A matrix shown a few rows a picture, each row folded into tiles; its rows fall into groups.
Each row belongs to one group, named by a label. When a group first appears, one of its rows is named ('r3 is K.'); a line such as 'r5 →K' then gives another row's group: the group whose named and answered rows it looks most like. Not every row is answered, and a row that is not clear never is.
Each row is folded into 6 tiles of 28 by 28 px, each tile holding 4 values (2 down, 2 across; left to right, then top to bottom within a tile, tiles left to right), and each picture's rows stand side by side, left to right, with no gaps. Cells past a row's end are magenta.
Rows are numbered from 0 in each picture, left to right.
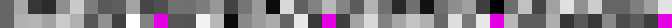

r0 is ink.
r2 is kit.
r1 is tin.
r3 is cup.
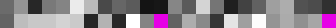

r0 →ink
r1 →kit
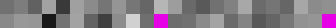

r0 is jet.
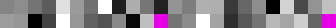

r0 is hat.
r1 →tin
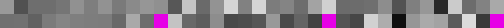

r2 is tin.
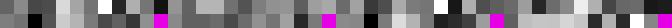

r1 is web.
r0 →hat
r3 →ink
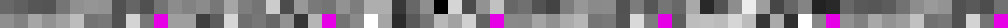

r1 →hat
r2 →tin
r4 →ink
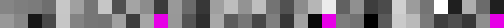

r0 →hat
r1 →cup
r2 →hat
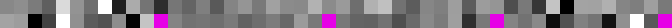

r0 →hat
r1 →cup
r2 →web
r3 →jet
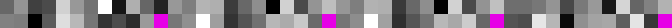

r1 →tin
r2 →tin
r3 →tin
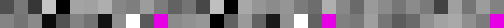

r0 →jet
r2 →tin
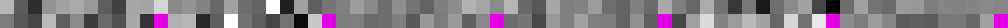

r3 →cup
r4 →kit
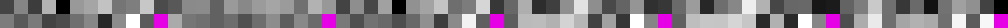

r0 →jet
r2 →jet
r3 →ink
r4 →ink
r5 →kit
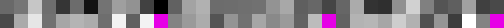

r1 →kit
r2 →ink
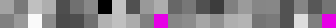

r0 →tin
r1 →ink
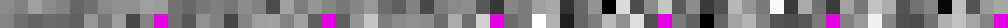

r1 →tin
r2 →kit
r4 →hat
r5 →tin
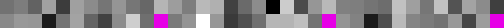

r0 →jet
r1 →tin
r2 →hat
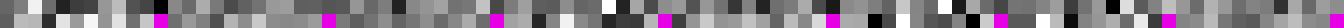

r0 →kit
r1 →kit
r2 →jet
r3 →hat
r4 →kit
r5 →hat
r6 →tin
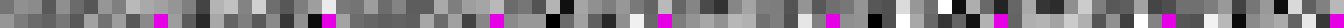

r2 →web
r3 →jet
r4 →ink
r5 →hat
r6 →ink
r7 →tin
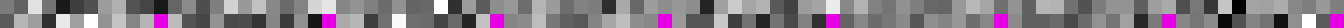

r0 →kit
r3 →tin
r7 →jet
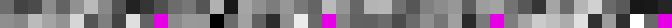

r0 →ink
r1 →jet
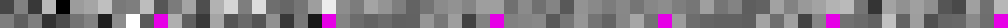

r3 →jet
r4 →web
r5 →cup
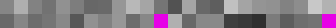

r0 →web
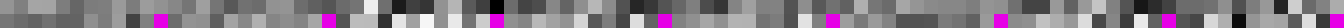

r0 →web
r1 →kit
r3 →ink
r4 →ink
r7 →tin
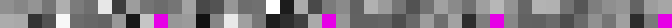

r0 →hat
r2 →web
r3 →web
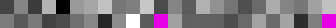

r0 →jet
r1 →web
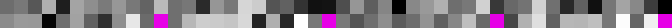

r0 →jet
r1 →ink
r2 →jet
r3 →kit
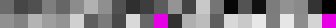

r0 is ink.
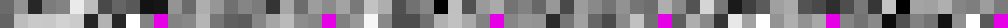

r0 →ink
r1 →tin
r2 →tin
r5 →jet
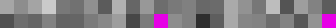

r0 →web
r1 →hat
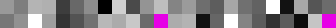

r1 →hat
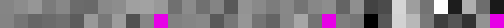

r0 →web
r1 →jet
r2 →hat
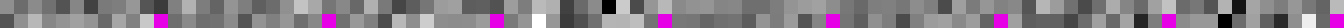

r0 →kit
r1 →web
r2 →kit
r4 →web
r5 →tin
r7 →jet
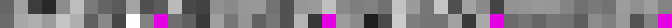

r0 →ink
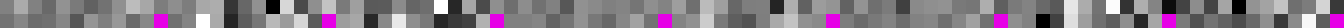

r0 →web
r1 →tin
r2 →hat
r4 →tin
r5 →jet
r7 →jet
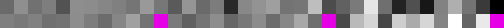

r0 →jet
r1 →jet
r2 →kit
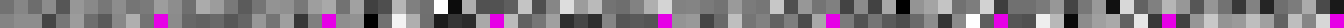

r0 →jet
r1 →web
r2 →hat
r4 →hat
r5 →jet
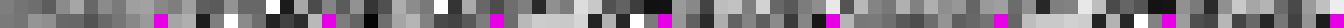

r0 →cup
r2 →hat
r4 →cup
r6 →ink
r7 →cup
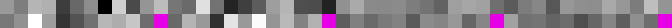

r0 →tin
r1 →kit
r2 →web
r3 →cup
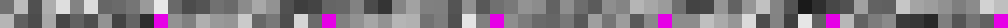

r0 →cup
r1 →ink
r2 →ink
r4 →ink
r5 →cup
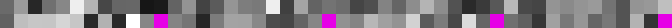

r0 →ink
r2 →ink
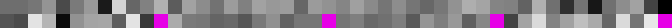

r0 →tin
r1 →cup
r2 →web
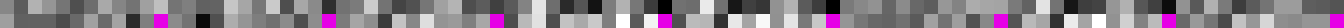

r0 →web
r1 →hat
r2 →kit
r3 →kit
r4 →kit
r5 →web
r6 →kit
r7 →kit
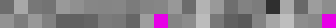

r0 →cup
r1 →tin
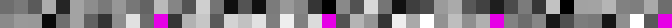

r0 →jet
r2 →kit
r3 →jet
